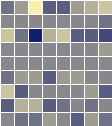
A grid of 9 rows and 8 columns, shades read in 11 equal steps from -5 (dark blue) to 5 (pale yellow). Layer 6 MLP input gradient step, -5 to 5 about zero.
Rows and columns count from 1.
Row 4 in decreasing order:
1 0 0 0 0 0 0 0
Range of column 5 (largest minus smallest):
5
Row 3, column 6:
-2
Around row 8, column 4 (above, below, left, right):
0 1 2 -1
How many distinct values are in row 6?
4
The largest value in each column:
3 2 5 2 3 1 2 3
